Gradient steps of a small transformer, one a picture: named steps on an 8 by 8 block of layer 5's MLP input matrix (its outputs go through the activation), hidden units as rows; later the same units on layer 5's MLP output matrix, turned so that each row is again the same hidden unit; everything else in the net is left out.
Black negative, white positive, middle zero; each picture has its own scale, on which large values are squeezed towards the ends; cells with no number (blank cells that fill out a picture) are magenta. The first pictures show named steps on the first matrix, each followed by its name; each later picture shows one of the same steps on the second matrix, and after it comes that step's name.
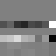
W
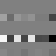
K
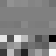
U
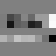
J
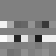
W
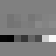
J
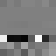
U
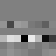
W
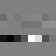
J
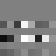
W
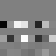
W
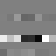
K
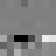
U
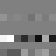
K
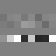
J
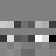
W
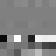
U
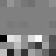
U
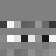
W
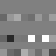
K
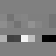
J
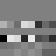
W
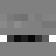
J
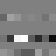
K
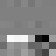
U
